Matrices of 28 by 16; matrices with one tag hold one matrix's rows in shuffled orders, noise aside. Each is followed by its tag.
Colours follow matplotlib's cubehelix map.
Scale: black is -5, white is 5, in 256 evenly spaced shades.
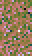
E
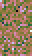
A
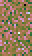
E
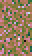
E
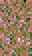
E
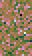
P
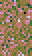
E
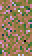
E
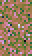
E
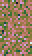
A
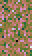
A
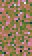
P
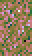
E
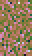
E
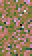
P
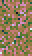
A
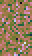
P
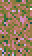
A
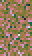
E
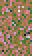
E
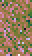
E
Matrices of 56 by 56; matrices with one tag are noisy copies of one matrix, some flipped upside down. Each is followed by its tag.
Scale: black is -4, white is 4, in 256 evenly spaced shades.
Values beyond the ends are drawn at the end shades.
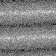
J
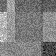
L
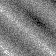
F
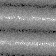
J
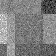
L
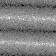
J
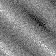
F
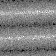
J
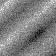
F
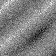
F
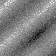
F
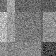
L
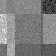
L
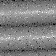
J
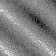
F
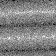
J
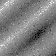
F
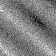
F
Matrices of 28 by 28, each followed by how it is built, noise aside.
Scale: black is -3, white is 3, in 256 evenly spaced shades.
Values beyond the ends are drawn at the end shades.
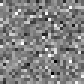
noise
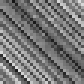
Toeplitz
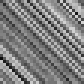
Toeplitz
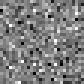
noise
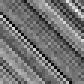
Toeplitz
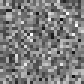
noise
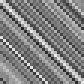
Toeplitz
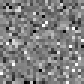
noise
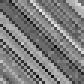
Toeplitz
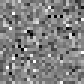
noise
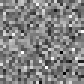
noise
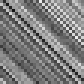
Toeplitz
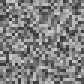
noise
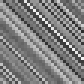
Toeplitz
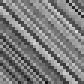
Toeplitz
